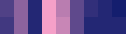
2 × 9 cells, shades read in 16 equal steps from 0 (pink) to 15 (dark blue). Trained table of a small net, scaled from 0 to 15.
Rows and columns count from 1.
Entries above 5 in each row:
7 7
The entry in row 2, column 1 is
12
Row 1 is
11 7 14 0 4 10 13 14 15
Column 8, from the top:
14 14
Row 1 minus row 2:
-1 0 0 0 1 0 -1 0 1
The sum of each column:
23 14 28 0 7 20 27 28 29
